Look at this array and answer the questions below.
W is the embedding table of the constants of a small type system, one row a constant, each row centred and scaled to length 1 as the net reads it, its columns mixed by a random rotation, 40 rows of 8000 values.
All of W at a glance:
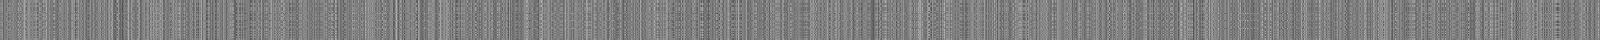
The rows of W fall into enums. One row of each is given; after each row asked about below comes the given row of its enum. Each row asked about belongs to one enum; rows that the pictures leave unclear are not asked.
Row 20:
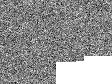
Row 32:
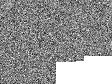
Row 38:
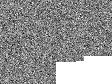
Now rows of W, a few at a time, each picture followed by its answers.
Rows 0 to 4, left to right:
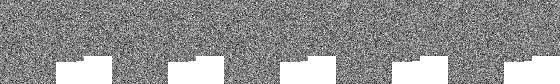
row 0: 38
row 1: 38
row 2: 38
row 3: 32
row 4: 32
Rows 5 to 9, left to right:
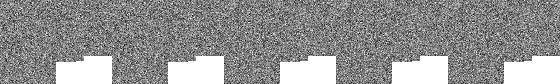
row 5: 38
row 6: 38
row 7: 32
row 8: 32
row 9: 32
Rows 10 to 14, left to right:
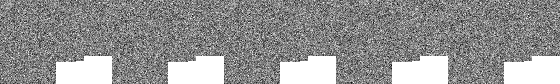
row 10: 32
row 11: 38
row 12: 32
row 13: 20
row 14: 38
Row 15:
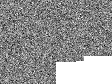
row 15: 38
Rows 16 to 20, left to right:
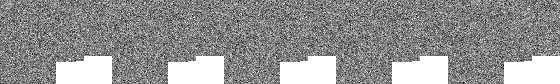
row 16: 32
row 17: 38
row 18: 38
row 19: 38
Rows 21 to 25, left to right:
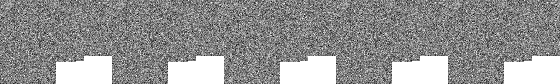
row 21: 32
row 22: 32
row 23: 38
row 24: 32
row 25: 32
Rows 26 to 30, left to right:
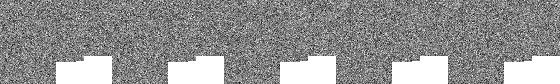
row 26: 38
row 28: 20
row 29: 32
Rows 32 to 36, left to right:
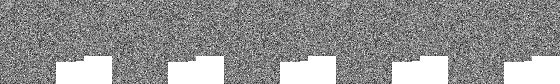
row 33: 38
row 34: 32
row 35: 32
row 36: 38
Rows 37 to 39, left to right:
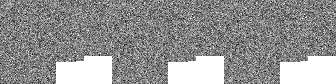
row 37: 32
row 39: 38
